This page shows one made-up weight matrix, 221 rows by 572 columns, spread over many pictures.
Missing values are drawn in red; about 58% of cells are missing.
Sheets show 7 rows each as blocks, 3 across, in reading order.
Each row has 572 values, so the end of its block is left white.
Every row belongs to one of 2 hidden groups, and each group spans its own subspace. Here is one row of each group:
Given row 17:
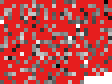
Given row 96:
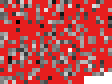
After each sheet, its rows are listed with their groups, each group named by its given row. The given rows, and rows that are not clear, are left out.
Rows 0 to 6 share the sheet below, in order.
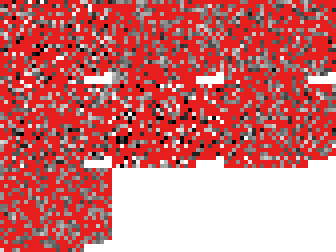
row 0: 96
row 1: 96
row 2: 17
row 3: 96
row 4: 17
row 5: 17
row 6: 17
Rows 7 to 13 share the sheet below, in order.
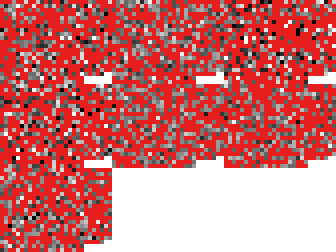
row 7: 17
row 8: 17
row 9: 17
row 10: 96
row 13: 96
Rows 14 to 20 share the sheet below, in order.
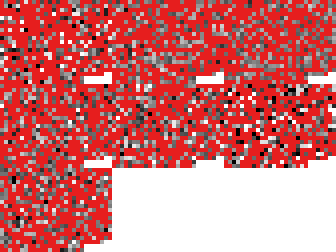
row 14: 96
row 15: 17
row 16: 17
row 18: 17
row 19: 17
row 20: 17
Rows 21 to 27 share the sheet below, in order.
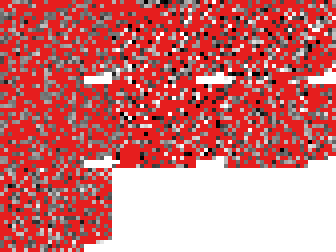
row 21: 96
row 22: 96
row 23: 96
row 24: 17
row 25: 96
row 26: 17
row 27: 96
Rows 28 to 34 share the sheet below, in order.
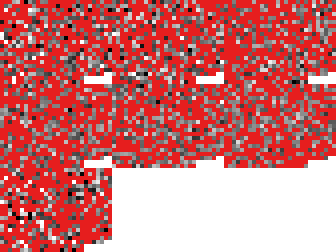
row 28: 17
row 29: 17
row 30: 96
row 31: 17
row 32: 96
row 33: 17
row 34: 17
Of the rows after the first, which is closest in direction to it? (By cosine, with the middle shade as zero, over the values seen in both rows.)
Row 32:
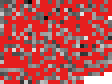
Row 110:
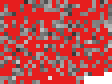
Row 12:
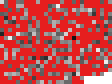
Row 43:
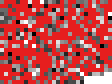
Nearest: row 110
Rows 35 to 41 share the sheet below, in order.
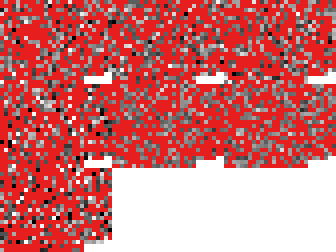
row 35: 96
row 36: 17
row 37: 96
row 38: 17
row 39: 96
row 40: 17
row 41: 96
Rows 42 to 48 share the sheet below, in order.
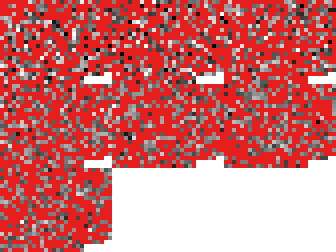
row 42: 17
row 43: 96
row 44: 17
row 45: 17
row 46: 17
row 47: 96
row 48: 17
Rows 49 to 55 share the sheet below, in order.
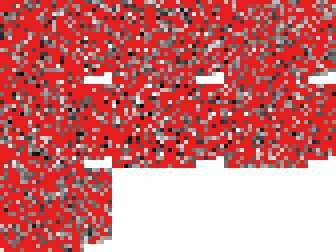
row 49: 17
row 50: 96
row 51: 96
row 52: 17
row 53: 17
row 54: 96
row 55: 17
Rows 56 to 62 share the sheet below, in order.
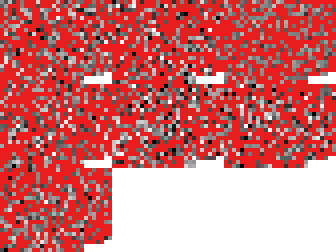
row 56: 17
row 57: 96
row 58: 96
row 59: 96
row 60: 96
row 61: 96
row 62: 96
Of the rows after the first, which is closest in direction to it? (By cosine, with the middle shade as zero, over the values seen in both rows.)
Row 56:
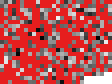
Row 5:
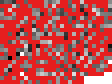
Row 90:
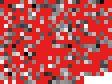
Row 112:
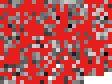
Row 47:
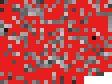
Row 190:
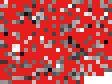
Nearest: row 5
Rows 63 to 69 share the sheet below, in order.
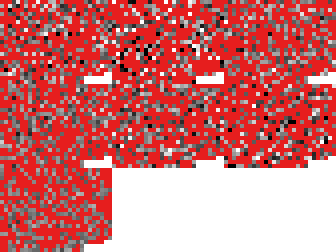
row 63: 96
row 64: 96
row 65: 17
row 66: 17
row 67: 17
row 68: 17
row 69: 17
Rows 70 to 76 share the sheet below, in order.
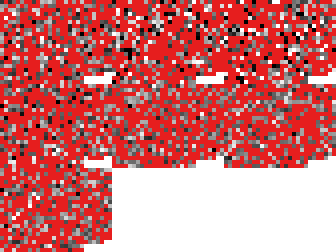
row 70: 17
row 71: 17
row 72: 96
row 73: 17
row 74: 96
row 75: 96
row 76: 17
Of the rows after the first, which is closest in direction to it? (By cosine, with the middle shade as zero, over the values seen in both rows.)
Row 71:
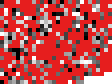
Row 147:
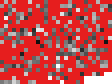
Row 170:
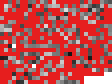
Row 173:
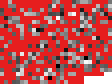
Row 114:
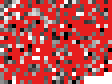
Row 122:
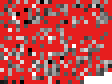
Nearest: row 173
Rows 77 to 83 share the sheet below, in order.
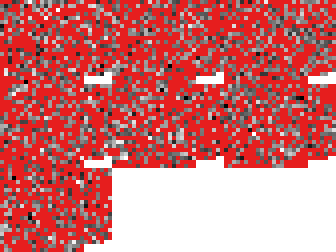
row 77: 96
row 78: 17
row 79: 96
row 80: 17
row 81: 96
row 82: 17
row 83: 17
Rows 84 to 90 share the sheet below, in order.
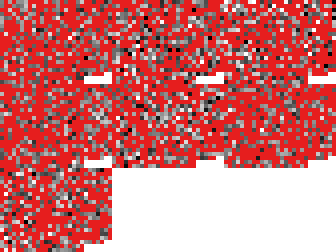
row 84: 17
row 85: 17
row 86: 96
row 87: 17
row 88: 17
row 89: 96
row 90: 96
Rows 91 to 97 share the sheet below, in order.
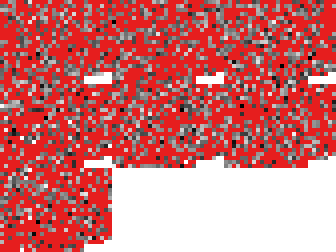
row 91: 96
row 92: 17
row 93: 17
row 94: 17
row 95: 17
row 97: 96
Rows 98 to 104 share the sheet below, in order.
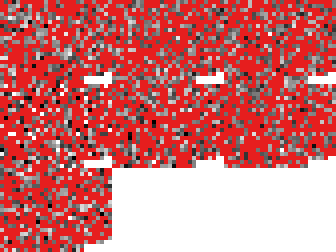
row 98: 96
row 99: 96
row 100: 17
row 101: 17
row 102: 17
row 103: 17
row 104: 96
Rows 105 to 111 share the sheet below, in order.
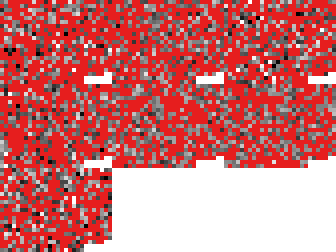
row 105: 96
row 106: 96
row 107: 96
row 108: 96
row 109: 17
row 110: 17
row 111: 17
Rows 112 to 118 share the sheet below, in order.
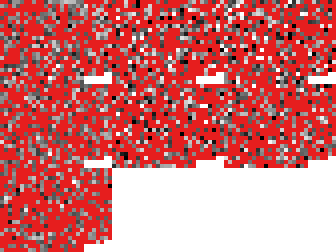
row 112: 17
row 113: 17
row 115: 17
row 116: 96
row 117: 96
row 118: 96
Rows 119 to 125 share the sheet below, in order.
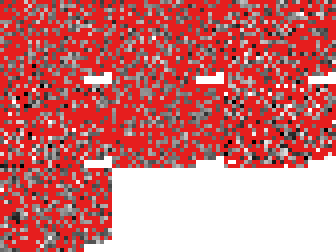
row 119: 96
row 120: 17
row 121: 17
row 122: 96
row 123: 17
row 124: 96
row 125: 17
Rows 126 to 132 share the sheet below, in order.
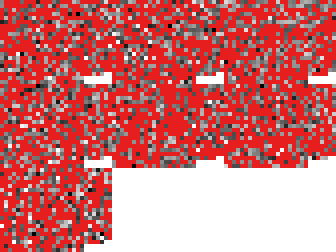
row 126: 17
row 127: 17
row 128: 96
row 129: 17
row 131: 17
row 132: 96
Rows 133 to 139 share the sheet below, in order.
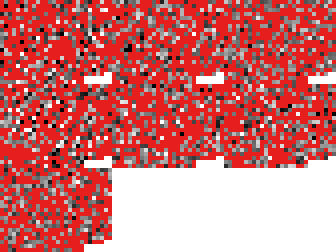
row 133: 96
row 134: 17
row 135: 17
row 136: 17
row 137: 96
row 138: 17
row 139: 17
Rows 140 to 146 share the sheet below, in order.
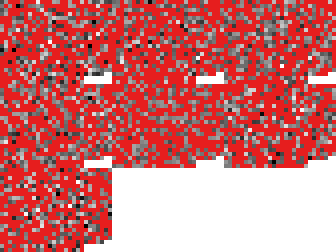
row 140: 17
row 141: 17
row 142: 17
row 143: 17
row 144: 17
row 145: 17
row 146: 17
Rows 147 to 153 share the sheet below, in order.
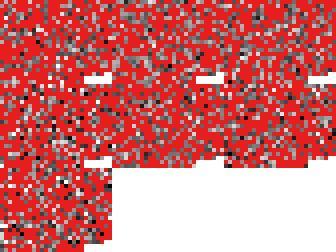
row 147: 17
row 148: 17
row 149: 96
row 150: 17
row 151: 96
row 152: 96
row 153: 96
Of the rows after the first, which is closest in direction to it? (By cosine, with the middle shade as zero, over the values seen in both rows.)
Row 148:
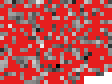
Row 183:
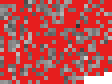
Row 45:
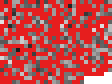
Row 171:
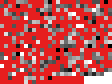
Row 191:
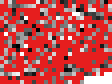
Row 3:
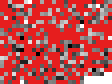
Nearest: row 171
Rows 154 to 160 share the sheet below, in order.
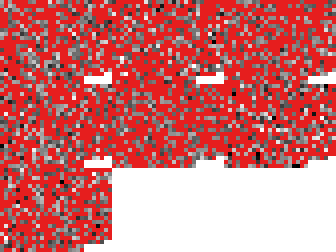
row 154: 96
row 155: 96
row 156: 17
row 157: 96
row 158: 17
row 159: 96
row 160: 96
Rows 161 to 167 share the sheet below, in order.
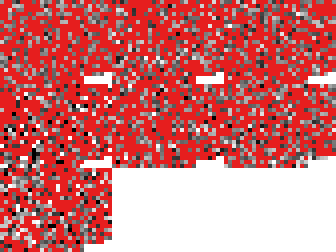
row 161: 96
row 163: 96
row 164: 96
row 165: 96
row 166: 17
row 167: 96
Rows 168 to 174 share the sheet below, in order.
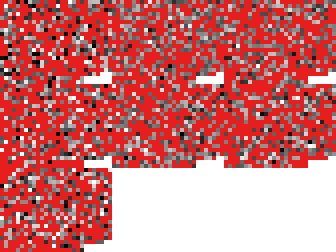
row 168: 96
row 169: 17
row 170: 96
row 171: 17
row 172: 96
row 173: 17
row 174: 17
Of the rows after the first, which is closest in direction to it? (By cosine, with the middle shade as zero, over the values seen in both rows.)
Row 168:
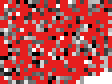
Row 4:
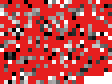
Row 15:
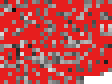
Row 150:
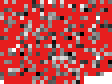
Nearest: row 150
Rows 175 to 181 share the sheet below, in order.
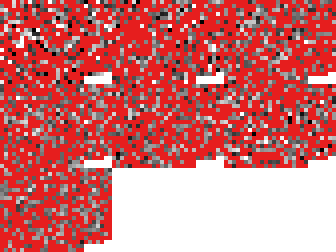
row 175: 17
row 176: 96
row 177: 17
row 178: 96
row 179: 96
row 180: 17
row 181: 96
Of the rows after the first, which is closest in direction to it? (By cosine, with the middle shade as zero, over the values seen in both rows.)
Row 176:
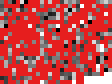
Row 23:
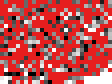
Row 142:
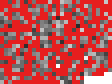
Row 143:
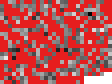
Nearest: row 142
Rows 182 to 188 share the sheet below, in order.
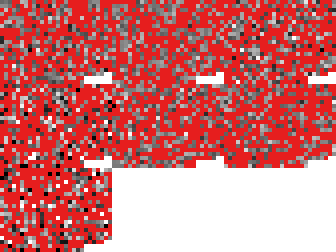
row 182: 17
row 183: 17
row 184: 17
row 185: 96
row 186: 17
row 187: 96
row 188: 96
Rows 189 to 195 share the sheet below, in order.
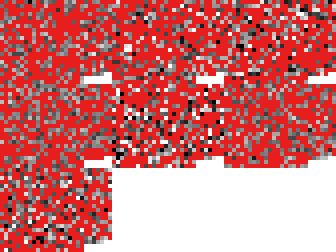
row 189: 96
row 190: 17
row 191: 17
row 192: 96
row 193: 96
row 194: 96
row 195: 96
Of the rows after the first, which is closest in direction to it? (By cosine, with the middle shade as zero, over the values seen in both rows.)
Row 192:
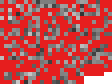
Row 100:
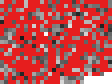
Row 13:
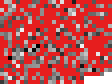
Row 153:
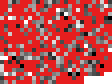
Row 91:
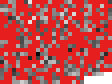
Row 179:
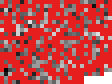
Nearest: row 153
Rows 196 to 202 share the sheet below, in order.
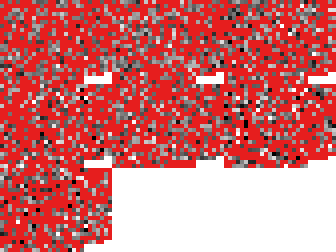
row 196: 17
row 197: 96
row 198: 17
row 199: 96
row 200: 17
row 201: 17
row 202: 17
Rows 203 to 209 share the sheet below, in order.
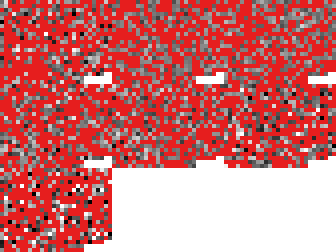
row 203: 17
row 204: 96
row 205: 17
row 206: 17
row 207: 96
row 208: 17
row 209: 96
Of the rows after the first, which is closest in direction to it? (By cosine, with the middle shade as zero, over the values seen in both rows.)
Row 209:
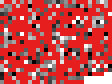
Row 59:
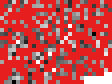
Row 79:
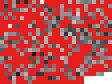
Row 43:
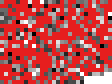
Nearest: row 43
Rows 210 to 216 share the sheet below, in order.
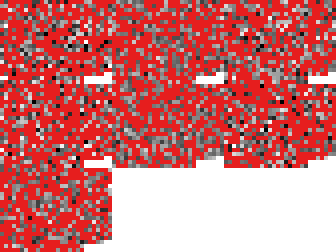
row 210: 96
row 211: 96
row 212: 96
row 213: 17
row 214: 96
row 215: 17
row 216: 96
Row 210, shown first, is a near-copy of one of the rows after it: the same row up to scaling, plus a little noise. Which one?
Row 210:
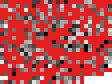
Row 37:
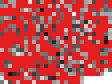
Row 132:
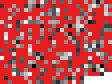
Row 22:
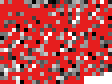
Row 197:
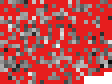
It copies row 37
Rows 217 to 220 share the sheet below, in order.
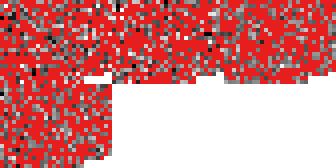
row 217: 96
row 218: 96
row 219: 17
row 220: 96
